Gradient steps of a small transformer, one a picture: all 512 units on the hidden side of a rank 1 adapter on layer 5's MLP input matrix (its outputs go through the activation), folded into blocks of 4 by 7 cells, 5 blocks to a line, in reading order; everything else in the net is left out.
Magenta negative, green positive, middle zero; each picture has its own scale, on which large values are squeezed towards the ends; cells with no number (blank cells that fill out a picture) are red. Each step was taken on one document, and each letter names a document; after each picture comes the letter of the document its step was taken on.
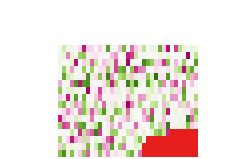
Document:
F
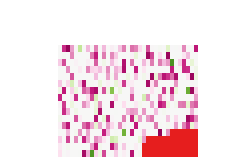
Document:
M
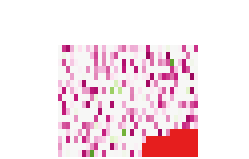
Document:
M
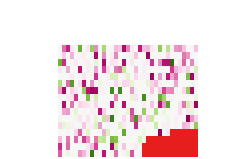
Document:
M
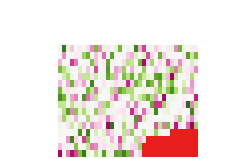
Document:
F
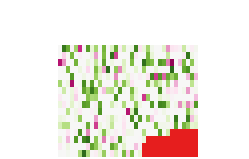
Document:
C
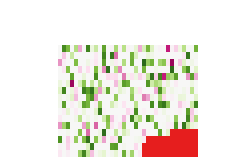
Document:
C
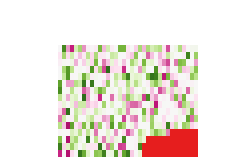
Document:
F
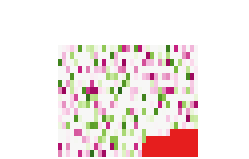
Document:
M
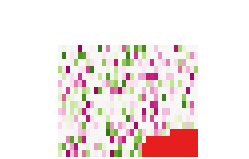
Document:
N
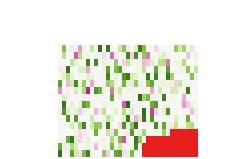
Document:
N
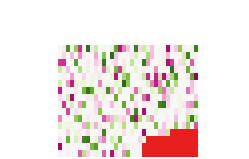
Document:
C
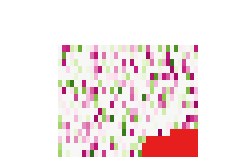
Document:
M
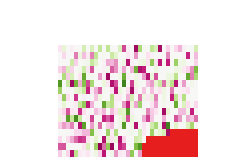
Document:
F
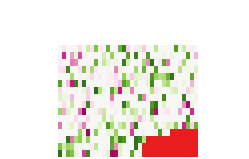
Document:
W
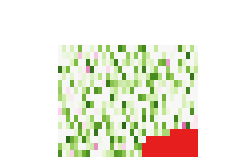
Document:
N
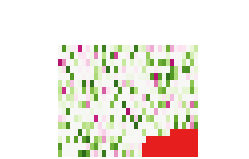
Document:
C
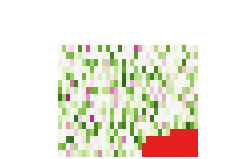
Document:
F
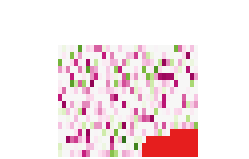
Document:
W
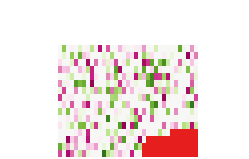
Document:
W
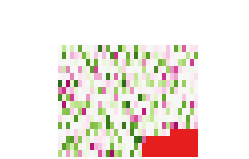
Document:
N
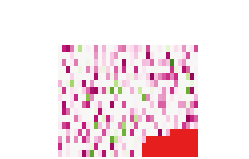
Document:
M
